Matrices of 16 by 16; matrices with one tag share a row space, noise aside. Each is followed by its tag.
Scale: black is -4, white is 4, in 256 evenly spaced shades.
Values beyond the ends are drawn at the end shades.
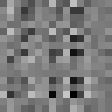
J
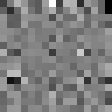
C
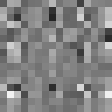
C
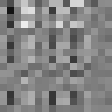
J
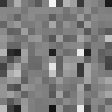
C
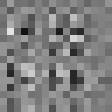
J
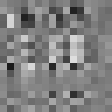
J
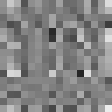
C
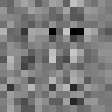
J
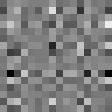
C
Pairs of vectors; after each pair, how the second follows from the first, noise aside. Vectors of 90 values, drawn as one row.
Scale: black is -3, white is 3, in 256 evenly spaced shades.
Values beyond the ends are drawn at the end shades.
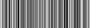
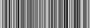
copied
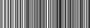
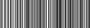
copied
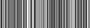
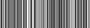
copied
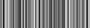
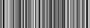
copied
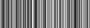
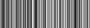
copied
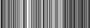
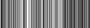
copied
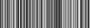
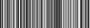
copied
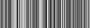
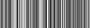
copied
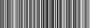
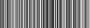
copied
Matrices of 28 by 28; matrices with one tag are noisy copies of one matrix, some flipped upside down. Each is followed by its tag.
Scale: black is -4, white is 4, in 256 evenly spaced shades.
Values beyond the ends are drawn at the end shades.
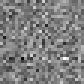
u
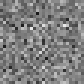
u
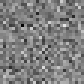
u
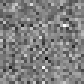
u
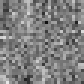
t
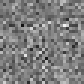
u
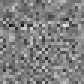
u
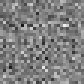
u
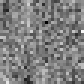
t
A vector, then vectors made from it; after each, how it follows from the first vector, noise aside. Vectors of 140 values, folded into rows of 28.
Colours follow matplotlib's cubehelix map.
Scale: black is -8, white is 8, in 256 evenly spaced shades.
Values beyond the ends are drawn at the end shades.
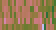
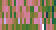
scaled up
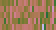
sign-scrambled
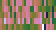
scaled up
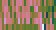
scaled up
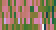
scaled up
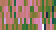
scaled up
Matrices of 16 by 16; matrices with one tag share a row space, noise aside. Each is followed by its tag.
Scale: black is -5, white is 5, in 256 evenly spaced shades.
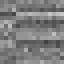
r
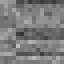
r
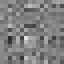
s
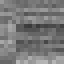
r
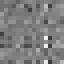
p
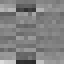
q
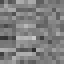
q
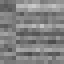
r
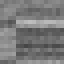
r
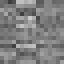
q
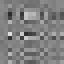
s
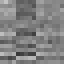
q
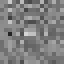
s
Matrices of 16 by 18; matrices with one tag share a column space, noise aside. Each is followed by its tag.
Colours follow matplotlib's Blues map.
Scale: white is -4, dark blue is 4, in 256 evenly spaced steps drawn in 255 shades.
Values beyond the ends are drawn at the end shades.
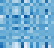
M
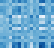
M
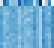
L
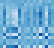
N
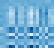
N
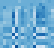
N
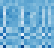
N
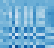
N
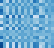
M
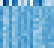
L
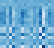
N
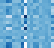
M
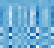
N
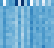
L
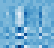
N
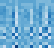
N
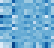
M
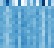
L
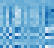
N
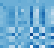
N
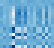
N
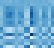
N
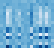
N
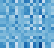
M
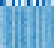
L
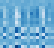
N
